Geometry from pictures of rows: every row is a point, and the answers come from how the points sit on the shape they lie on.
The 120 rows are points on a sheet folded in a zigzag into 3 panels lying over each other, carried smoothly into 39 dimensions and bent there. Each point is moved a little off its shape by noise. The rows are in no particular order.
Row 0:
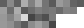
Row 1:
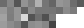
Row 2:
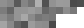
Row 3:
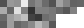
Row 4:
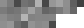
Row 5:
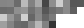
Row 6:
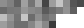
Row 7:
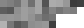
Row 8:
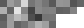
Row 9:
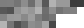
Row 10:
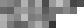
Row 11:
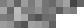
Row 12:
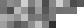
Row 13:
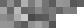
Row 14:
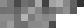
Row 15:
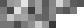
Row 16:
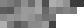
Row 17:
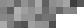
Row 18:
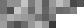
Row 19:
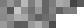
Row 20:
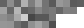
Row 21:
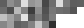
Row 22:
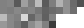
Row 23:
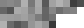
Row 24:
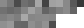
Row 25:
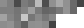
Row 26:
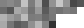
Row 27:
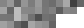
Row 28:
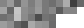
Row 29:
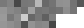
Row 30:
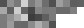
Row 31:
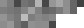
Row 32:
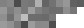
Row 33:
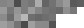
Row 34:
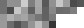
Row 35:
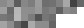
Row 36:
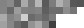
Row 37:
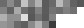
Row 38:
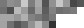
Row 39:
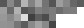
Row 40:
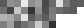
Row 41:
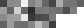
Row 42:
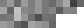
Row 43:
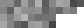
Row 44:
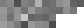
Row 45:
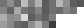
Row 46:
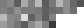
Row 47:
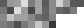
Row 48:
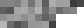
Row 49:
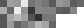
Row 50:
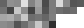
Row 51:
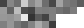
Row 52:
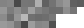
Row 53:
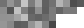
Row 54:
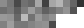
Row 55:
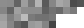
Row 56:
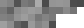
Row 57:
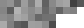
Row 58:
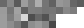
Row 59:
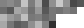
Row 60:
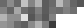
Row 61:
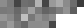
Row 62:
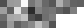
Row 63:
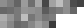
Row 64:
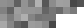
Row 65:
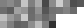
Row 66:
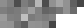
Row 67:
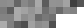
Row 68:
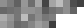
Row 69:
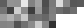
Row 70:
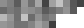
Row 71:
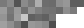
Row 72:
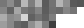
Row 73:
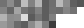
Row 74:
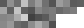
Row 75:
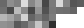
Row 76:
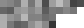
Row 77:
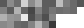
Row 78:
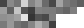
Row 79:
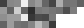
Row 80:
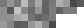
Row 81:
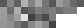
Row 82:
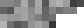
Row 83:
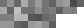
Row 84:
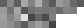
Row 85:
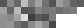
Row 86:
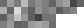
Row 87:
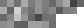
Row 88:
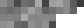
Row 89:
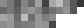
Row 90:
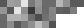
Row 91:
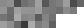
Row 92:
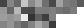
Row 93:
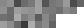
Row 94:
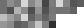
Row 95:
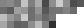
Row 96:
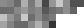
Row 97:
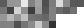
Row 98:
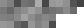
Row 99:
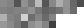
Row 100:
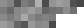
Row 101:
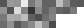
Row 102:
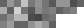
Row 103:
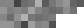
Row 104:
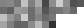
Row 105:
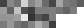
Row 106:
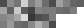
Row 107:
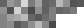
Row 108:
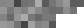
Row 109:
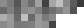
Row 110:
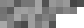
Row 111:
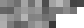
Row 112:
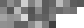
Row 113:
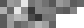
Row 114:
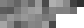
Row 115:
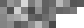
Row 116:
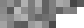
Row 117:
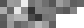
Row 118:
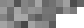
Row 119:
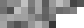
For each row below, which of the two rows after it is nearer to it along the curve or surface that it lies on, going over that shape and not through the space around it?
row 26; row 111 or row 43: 111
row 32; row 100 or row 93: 93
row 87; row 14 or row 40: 14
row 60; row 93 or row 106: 106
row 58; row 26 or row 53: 53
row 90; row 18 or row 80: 80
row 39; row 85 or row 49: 85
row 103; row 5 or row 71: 71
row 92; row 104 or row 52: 52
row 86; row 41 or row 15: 41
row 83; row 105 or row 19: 105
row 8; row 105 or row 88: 105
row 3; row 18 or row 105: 105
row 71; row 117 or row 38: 117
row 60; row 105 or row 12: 105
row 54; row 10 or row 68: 68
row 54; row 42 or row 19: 19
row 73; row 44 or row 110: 110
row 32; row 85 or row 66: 85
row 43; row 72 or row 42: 72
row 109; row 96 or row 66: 96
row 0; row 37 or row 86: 86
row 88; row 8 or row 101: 101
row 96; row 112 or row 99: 99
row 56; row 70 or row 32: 70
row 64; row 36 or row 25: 36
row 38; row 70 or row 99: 70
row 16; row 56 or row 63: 63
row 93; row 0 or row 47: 0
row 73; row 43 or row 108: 43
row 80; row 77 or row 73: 73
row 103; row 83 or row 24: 83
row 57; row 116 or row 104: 116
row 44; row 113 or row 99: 113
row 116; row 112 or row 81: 112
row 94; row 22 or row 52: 22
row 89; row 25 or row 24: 24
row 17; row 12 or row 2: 2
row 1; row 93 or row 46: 93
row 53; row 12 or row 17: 17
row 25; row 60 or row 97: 60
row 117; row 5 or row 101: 101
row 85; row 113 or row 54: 113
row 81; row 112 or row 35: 35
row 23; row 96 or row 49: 96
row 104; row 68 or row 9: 68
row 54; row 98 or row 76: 98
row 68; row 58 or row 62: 62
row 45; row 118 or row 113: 113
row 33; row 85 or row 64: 85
